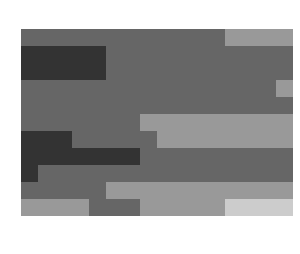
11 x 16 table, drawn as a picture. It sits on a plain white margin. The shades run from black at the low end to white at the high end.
The top middle is the calmest part. Streaks run across, left to right. The field climbs toward the bottom right. Stripes running across repeat 2 times from top to bottom. Neither half mirrors the other.
